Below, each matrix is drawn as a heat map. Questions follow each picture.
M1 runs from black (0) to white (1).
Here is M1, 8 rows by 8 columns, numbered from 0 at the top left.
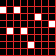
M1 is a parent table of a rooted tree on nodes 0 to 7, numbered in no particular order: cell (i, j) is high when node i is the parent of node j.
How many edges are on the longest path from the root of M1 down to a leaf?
4
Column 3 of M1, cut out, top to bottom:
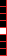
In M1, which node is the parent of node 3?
4
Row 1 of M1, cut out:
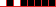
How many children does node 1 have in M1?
2
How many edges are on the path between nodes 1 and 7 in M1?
3
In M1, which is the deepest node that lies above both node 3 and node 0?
4
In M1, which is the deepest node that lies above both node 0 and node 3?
4
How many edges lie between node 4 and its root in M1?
1
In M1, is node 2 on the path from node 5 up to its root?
yes
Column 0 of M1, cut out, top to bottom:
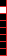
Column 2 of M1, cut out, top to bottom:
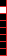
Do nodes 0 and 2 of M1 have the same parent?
yes
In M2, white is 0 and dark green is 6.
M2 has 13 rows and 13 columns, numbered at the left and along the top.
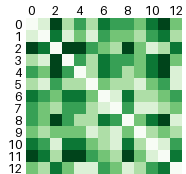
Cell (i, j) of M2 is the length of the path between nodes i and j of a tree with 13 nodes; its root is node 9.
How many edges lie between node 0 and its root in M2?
3
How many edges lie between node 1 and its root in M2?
2
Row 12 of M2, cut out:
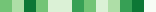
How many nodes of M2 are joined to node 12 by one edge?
3
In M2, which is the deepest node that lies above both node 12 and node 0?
5
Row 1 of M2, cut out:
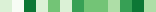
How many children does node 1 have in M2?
2
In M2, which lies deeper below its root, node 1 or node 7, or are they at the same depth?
node 1
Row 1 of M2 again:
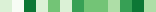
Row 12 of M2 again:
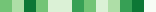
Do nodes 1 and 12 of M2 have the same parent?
yes
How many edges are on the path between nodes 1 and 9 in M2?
2
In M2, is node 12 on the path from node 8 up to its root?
yes
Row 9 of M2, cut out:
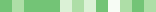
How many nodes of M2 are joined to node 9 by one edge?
2
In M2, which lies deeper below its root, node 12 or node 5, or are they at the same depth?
node 12
